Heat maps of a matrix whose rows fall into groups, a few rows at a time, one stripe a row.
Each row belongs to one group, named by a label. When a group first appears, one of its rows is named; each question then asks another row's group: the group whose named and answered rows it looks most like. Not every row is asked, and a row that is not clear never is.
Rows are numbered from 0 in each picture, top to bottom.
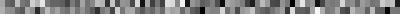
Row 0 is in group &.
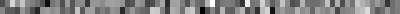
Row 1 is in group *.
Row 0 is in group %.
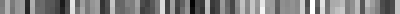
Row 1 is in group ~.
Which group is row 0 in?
~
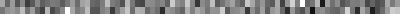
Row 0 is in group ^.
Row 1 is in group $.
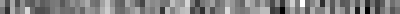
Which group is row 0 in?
^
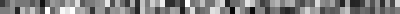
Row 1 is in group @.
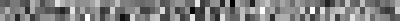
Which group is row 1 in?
~
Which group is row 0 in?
@
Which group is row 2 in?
*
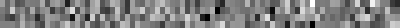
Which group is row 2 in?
*
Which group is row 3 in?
$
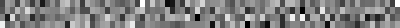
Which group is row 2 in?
^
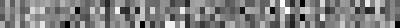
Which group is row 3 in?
&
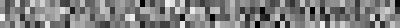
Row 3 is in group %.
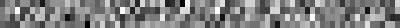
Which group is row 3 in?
*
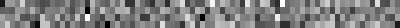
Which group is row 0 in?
%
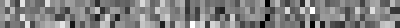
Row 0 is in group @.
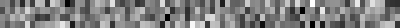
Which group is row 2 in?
%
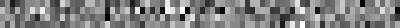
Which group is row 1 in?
&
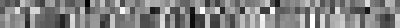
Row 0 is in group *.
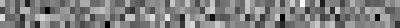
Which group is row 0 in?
^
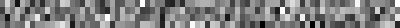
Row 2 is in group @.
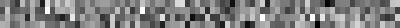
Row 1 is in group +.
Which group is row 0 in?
@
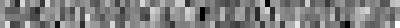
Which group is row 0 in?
@
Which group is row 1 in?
*
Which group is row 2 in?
*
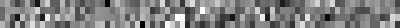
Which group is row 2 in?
@
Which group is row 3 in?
&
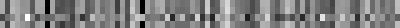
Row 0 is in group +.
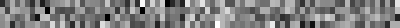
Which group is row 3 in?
$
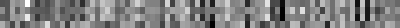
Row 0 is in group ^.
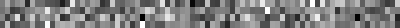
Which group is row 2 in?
&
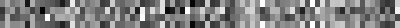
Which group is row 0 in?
~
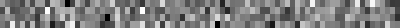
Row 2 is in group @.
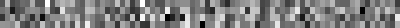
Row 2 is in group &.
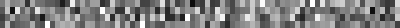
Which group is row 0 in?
~
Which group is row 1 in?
$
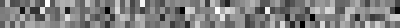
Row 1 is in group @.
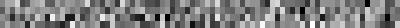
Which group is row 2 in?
$
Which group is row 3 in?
~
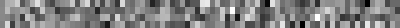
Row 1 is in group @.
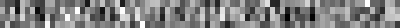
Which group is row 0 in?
*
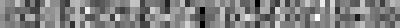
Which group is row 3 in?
*
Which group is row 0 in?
%
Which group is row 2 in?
&
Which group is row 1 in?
*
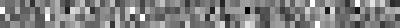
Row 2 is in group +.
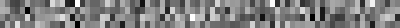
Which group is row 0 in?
$
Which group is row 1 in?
^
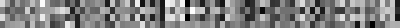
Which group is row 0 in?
&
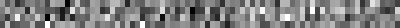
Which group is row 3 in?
+
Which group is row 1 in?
~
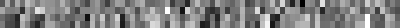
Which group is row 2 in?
*
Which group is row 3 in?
*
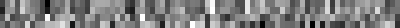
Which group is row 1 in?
%
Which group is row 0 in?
%
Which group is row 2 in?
+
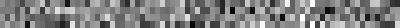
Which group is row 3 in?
~
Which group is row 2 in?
^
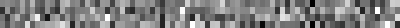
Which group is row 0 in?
$
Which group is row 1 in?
%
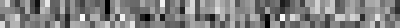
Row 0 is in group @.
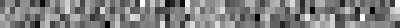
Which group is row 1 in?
$
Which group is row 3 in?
@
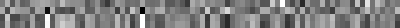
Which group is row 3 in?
+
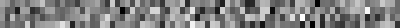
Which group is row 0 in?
&
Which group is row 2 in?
^
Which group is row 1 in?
*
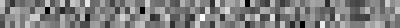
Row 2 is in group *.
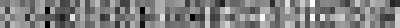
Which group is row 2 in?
~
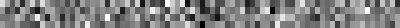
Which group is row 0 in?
&
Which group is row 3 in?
*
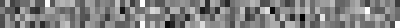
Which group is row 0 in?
+
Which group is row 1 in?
*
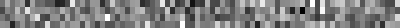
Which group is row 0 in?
~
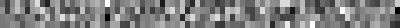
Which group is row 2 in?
@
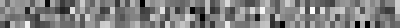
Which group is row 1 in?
~
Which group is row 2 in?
*
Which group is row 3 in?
^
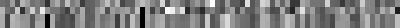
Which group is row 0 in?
%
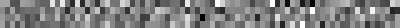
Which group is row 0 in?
$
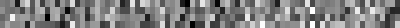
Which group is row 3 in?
~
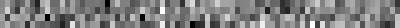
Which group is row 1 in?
@
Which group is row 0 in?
@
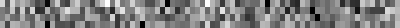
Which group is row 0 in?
%
